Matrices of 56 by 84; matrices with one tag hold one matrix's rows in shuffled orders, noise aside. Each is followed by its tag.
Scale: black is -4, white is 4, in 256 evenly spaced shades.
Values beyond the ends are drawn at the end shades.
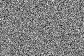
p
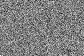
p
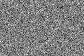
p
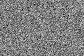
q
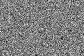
p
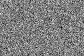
p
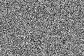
q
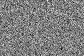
p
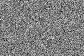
p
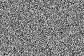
p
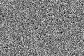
p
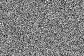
p
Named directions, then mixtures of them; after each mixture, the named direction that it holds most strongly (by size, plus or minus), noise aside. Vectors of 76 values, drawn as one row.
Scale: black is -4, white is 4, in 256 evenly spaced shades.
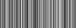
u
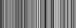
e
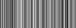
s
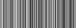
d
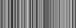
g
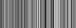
e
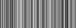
s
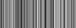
e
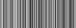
d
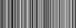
g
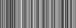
s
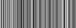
s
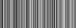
d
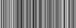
s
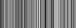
e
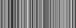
g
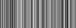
s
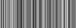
s
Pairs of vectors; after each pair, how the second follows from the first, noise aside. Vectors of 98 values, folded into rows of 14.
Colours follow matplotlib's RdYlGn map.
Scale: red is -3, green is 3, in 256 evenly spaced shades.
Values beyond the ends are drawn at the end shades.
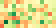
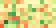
copied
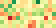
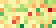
wrapped around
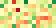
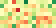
copied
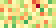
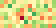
wrapped around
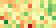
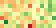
copied
